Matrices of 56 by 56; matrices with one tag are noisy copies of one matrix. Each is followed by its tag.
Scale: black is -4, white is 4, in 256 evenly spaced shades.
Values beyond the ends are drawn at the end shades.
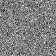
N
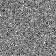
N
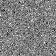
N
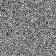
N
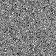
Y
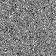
Y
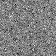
Y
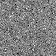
Y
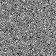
Y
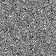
Y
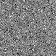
Y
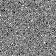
N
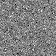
Y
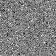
N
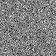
Y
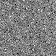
Y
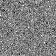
N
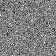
N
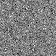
Y
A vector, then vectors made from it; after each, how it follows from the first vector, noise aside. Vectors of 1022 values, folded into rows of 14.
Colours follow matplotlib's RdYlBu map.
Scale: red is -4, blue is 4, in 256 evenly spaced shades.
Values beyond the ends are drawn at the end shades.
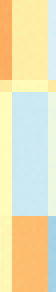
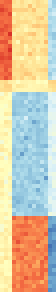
scaled up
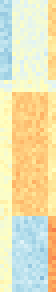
negated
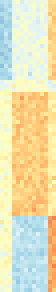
negated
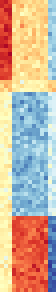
scaled up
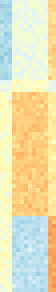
negated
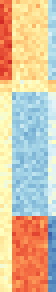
scaled up
